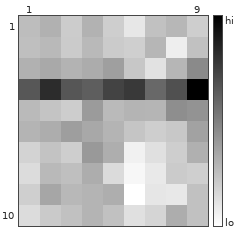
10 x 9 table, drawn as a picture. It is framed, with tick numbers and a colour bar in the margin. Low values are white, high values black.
Calmest part: top left. Odd lines: row 4. Average level on the scale: 30%. Grain: streaks across.
